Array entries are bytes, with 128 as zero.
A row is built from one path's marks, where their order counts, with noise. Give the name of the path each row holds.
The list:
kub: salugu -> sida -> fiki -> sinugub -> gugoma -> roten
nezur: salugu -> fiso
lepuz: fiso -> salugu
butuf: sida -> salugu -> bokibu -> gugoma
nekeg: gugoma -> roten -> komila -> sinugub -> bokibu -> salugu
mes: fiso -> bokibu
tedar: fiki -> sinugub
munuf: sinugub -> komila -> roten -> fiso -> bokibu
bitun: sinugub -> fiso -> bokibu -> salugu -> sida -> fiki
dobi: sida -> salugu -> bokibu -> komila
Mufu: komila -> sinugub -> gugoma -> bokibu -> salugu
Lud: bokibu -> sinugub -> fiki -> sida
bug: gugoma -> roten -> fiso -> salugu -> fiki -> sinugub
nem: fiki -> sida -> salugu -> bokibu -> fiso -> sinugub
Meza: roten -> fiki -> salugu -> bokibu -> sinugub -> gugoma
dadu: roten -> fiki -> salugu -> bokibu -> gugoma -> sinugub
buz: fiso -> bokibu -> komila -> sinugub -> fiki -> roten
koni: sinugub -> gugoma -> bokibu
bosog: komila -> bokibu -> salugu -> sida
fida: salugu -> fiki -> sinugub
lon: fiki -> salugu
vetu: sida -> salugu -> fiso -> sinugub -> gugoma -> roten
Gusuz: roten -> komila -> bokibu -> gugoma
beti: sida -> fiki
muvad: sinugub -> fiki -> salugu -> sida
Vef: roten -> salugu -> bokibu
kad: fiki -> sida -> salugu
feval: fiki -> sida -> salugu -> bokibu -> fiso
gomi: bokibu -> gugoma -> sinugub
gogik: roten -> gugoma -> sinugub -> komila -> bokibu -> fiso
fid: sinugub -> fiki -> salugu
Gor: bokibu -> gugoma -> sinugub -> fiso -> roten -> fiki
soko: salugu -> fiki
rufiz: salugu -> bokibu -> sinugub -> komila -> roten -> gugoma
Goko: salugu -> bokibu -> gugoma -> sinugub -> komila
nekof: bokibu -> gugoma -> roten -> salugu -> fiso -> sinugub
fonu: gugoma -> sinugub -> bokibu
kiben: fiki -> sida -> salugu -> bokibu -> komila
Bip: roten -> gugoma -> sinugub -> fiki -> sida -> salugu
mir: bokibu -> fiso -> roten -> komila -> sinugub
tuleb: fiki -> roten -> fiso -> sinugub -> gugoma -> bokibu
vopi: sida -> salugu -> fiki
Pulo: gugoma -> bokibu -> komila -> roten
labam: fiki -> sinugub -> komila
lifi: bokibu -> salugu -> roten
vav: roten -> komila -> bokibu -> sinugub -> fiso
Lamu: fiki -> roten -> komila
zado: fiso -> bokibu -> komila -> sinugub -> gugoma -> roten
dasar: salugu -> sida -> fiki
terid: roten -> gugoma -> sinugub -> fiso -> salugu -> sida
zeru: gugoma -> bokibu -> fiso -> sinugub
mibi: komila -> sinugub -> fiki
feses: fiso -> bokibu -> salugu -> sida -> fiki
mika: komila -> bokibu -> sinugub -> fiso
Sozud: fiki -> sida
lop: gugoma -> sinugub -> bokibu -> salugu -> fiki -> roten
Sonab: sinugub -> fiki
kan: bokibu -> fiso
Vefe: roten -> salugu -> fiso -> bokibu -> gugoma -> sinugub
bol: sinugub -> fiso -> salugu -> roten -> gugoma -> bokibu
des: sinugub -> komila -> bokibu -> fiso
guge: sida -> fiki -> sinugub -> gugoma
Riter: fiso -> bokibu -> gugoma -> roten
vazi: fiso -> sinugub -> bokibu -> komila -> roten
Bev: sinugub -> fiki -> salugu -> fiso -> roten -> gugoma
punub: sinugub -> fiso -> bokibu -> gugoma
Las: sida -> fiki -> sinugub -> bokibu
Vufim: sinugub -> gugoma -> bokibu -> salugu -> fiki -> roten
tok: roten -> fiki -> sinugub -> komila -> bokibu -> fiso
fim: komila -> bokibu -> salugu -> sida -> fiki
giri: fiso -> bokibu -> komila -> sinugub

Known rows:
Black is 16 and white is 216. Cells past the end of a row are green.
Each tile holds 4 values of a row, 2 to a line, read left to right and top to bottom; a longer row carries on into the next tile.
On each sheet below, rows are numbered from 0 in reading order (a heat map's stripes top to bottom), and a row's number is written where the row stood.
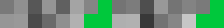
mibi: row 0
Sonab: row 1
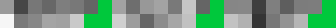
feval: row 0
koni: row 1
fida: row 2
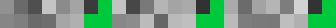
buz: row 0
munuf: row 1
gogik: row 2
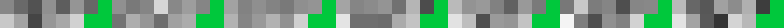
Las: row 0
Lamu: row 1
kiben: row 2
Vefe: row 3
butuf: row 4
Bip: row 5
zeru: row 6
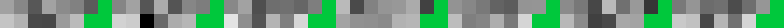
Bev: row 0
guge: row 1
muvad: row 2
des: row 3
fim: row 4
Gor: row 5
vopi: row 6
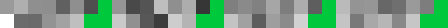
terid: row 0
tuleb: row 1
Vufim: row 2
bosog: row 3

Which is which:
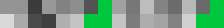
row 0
bug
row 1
Vef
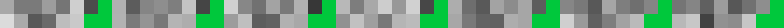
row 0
fonu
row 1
mika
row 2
rufiz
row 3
Pulo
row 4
giri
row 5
Sozud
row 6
beti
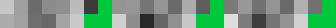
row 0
nekeg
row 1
Meza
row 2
dadu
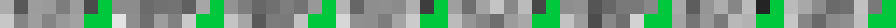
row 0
kan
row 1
kad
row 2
lon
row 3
bol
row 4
Riter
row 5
fid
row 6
vav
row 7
Mufu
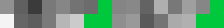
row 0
nem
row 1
labam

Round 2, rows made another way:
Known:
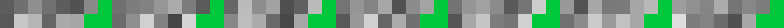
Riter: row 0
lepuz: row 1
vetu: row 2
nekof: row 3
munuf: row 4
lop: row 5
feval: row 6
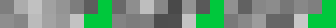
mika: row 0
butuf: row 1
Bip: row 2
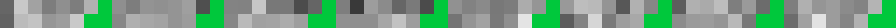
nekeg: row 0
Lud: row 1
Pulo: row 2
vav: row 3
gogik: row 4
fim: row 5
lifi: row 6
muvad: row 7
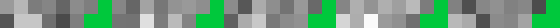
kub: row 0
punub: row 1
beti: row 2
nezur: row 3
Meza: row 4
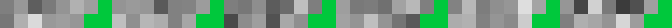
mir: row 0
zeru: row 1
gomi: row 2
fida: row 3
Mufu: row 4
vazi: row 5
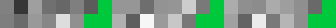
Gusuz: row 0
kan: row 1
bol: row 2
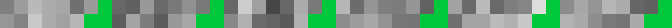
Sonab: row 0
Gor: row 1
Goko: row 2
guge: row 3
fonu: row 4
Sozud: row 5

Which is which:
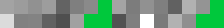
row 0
nem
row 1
bitun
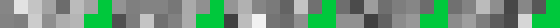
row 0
bosog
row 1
terid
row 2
dasar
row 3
dadu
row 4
dobi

